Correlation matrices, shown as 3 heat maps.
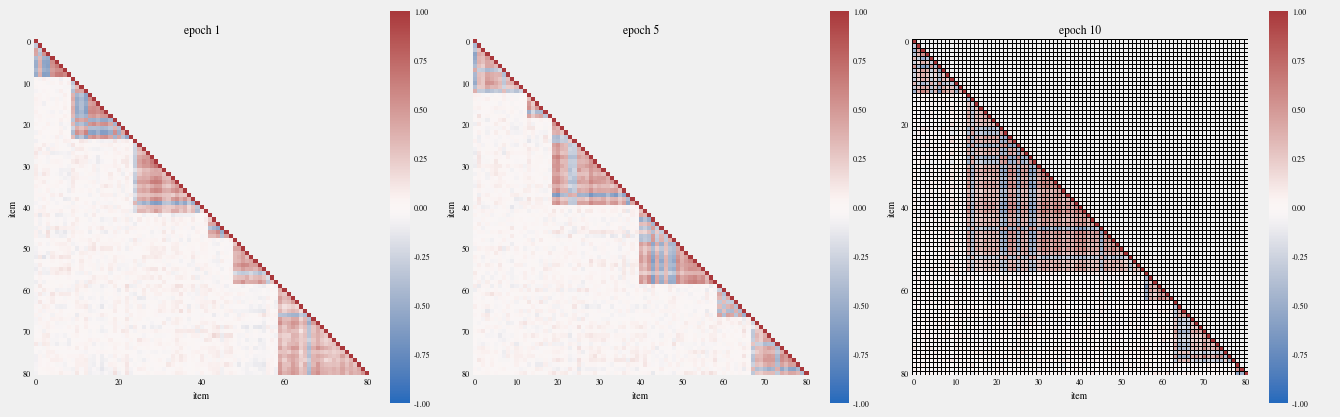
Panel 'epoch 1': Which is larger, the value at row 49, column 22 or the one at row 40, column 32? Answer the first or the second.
the second
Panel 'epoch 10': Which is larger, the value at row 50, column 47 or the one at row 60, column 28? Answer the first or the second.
the first
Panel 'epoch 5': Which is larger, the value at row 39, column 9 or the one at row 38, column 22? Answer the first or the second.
the second
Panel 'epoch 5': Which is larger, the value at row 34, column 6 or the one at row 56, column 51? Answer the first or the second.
the second
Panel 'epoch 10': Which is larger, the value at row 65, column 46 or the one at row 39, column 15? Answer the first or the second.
the second
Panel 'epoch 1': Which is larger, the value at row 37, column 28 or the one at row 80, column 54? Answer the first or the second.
the first
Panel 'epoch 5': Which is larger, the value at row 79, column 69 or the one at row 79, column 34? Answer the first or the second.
the second
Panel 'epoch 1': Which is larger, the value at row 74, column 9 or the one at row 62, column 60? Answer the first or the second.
the second
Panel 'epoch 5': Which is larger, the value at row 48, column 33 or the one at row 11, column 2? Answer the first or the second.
the second
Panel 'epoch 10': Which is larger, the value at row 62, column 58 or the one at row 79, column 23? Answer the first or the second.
the first
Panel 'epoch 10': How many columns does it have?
81
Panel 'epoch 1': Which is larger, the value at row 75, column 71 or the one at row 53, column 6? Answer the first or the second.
the first
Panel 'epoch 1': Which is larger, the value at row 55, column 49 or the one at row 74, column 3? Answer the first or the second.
the first
